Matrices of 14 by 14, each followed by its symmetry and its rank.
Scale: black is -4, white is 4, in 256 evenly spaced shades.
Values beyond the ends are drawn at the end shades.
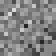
symmetric, full rank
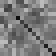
symmetric, full rank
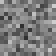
neither, full rank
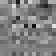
neither, rank three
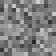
neither, full rank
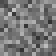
symmetric, full rank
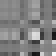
symmetric, rank one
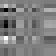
neither, rank one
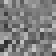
neither, rank three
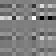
neither, rank one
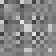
symmetric, rank three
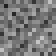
symmetric, full rank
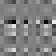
neither, rank one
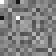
symmetric, rank three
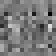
neither, rank three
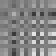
symmetric, rank one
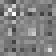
symmetric, rank three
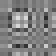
symmetric, rank one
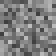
neither, full rank
